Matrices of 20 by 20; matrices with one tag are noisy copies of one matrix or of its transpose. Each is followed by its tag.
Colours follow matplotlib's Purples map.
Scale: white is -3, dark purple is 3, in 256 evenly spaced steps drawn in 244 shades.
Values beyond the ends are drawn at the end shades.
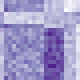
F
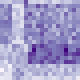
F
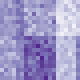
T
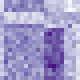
F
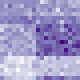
T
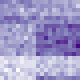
T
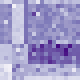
F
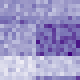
T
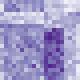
F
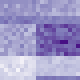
T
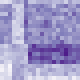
F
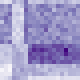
F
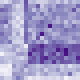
F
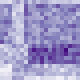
F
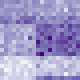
T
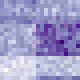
T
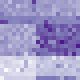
T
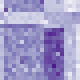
F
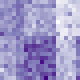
T
